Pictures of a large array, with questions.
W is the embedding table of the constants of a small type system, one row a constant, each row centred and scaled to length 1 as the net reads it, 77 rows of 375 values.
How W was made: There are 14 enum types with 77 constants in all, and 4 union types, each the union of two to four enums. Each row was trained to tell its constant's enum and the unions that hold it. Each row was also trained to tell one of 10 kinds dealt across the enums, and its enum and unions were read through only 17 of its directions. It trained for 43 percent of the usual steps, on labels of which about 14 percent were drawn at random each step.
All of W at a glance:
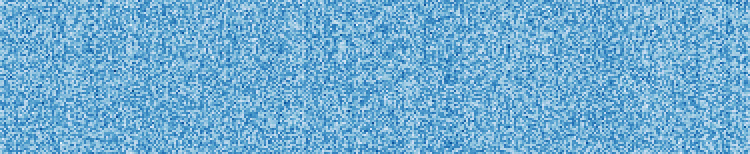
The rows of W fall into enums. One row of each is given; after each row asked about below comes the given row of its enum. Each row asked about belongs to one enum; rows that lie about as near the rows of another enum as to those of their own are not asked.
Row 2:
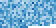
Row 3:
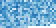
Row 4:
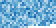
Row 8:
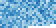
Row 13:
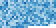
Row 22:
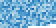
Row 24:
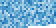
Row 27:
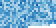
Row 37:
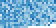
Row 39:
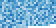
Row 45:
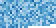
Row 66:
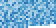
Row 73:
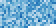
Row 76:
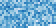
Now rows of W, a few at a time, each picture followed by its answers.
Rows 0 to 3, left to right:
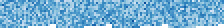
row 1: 73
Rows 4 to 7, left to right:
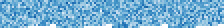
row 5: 3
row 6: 4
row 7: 4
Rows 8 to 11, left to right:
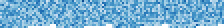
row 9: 22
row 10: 27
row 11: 22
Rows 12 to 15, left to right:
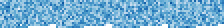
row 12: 76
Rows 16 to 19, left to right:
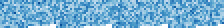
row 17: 27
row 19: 2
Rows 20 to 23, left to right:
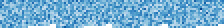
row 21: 4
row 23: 2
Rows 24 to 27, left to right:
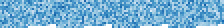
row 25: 3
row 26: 2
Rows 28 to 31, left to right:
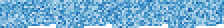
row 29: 73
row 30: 22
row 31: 4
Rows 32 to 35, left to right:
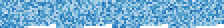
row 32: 27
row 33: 37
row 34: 45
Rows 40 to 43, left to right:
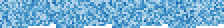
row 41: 45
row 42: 73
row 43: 2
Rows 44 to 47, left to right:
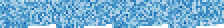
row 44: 27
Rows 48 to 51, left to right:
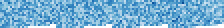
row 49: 45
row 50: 3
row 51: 37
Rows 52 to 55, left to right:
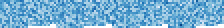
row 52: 37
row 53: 22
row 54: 2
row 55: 4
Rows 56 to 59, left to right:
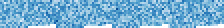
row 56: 73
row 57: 8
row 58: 8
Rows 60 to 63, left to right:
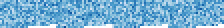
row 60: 13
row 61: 8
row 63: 73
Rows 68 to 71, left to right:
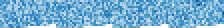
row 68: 37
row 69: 3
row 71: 24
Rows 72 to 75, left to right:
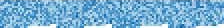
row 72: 8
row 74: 27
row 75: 45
